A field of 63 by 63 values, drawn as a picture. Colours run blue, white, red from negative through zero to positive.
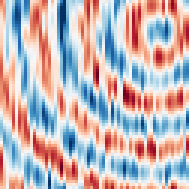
The ninth with the highest average is the top right. Overall the values sit about 50% of the way up the scale. Concentric rings centre on the top right. There is no overall slope.
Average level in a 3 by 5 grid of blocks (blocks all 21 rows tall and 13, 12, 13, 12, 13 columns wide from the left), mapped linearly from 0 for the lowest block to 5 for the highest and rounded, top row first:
1 0 2 5 5
3 2 1 2 2
2 3 3 2 2
